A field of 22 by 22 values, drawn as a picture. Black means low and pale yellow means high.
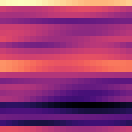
Ninth with the highest average: top left. Slope: up to the top. Grain: streaks across. Calmest part: centre.
